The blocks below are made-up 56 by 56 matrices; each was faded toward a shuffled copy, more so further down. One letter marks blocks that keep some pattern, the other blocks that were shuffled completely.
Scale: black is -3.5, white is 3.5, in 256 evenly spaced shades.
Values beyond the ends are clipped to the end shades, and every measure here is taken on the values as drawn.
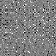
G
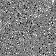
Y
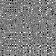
G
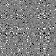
G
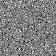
Y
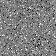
Y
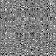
G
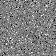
Y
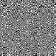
G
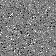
Y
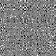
G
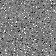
Y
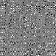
G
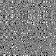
G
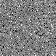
Y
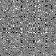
G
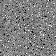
Y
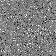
Y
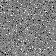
Y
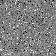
Y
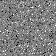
Y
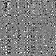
G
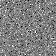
Y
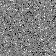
Y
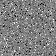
Y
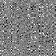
G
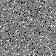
Y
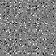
G
